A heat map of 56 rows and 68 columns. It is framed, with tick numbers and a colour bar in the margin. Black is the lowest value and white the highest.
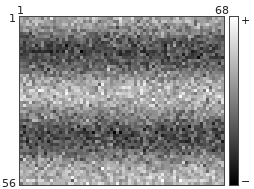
Stripes: horizontal, repeating 2 times. Seam: none. Average level on the scale: 50%.
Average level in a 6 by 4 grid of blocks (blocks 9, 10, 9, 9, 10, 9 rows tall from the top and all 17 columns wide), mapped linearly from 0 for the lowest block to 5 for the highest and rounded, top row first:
3333 / 0000 / 5555 / 3333 / 0000 / 5555
